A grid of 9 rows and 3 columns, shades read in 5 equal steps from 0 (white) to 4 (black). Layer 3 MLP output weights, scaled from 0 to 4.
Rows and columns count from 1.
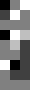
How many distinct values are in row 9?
1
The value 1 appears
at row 4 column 3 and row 5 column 2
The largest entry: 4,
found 3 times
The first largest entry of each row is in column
1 1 1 1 3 3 2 2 1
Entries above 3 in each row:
1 0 0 1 0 0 1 0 0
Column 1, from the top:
4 3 2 4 2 2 0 2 2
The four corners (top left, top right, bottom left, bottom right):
4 0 2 2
